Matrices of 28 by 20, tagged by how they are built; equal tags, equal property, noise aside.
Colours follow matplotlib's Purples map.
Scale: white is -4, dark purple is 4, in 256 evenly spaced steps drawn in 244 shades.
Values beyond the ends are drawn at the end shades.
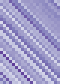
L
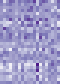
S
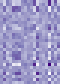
S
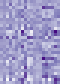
S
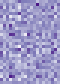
S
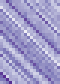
L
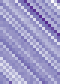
L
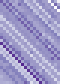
L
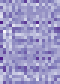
S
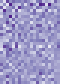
S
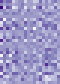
S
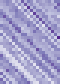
L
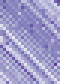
L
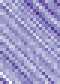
L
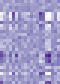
S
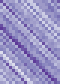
L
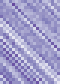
L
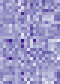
S
